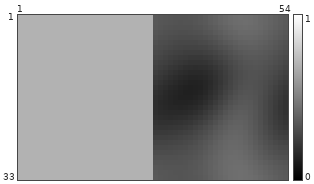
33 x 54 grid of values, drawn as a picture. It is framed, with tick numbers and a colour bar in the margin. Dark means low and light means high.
The table splits into one row of 2 panels. Panel 1,1: high, flat. Panel 1,2: low, smooth.
